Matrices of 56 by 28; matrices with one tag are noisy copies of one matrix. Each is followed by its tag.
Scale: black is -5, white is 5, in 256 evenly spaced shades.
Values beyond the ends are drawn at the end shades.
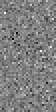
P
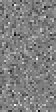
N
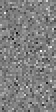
P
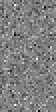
N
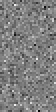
N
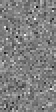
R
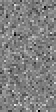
N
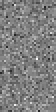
N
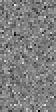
N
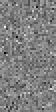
R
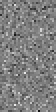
N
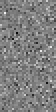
P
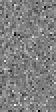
N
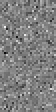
R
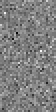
P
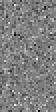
N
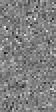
R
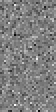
N
